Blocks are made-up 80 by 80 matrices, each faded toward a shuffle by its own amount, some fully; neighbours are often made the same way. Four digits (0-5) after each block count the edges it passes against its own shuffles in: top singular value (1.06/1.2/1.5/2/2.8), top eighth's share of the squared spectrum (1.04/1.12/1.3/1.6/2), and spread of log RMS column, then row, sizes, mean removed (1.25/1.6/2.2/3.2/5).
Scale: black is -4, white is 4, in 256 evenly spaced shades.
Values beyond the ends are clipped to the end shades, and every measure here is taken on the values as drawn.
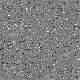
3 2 0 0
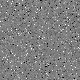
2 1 0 0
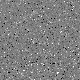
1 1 0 0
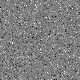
0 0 0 0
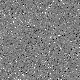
0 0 0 0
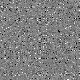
4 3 1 2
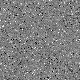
1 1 0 0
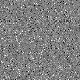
3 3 1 1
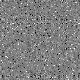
3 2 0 1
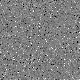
2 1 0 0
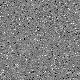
2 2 0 0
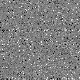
3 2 0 2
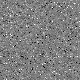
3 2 0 1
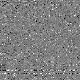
4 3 1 2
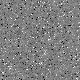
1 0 0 0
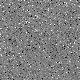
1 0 0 0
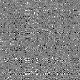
4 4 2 3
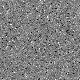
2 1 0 0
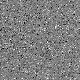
1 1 0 0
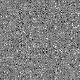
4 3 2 1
